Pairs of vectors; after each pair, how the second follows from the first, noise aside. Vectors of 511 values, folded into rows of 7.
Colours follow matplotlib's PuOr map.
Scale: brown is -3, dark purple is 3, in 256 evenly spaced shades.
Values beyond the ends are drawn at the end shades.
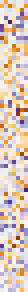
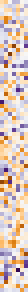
reversed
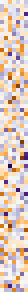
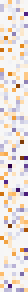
partly zeroed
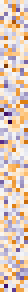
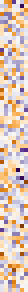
reversed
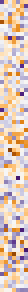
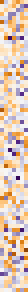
sign-scrambled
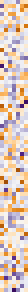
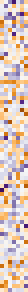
reversed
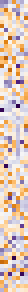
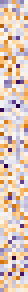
copied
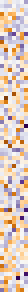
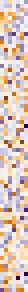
copied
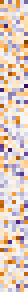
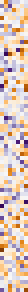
reversed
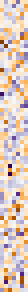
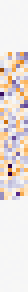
partly zeroed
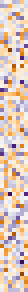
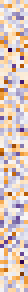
sign-scrambled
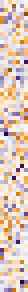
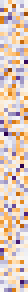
copied
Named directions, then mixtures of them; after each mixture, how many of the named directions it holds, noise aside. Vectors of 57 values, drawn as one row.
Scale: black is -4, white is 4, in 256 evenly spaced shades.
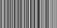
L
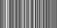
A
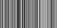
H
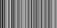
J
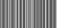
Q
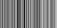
three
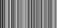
one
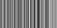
one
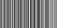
one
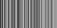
three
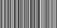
two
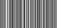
three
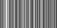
one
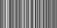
one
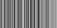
one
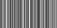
two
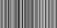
two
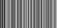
three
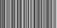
three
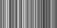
two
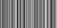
two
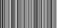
three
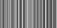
one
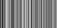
three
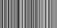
three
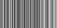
two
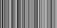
three
